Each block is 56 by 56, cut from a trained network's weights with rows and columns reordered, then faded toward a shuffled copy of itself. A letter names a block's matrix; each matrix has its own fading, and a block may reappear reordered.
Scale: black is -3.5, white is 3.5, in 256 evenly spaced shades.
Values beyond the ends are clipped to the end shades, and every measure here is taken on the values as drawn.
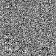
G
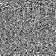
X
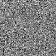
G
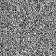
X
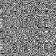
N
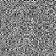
N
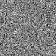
G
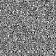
G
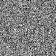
X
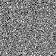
G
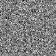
G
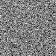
G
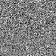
X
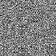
X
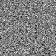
G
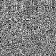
X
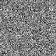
X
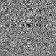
N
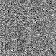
X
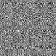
N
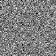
G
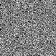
G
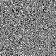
G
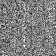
X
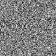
X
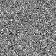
G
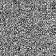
X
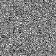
G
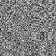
N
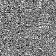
G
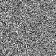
X
